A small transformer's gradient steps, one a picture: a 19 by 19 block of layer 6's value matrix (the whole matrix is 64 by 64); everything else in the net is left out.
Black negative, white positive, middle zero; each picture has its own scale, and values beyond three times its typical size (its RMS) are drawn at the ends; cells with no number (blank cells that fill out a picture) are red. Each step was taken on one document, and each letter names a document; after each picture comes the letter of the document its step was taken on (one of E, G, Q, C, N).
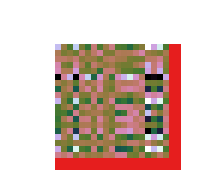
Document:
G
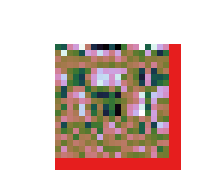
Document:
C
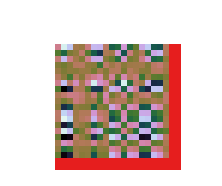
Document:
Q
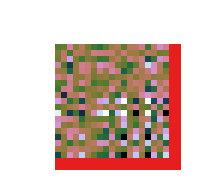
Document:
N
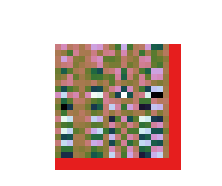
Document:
Q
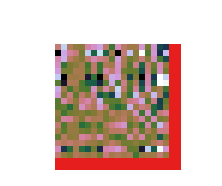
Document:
C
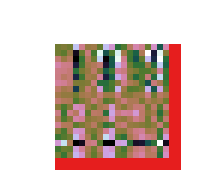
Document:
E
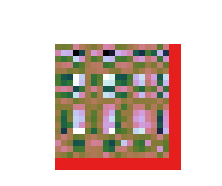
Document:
E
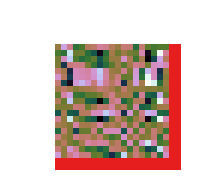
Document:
N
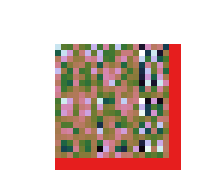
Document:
C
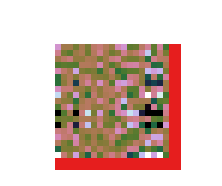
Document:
G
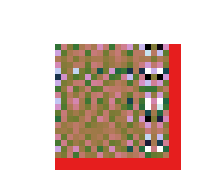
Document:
G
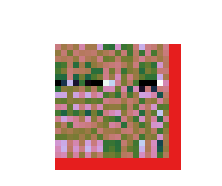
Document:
Q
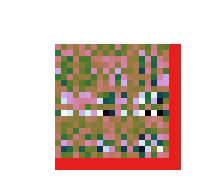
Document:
C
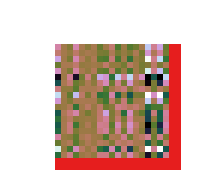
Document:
G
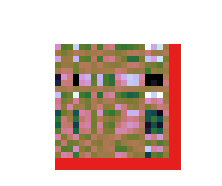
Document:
G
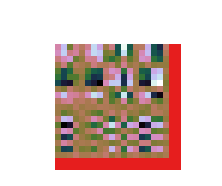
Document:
Q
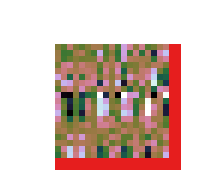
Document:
N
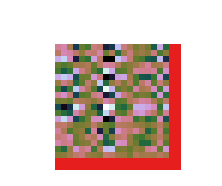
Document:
E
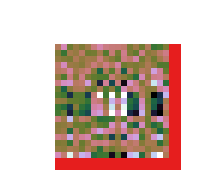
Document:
N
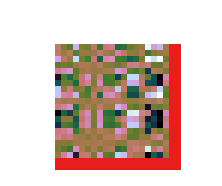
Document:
G
